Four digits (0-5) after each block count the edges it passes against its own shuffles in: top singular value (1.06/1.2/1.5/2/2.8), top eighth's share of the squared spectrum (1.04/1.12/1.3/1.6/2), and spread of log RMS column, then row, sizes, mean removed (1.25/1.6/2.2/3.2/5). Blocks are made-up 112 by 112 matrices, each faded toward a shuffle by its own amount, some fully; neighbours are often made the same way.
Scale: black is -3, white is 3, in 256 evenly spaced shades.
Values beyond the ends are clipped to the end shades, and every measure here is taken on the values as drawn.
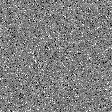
2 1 0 0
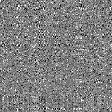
4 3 2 2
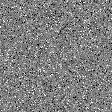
1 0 0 0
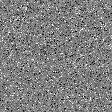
0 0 0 0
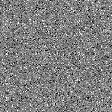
4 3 1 1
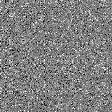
4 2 1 1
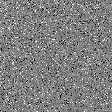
3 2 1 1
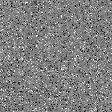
3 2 1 1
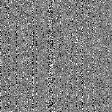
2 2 4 0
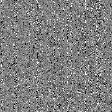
1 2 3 0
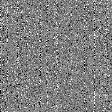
2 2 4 0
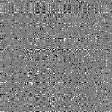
5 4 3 3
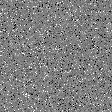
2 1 0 0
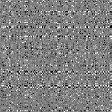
5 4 3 3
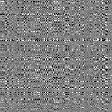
5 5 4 4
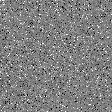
2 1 0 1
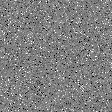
0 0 0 0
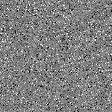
3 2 0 1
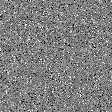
0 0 0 0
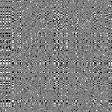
5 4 4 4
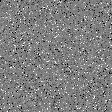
0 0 0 0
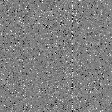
4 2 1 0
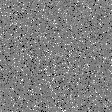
0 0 0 0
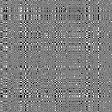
5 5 4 4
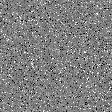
2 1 0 0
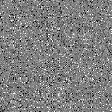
4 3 2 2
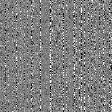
2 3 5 0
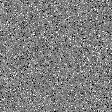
0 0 1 0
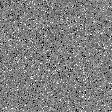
0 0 1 0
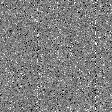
2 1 2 0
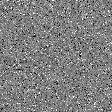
0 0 0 0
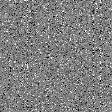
1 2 2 0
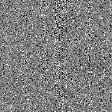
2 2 3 0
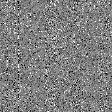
2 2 3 0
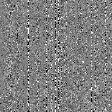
2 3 4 0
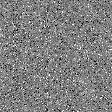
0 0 1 0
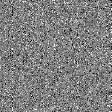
1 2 3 0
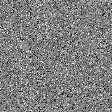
0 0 2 0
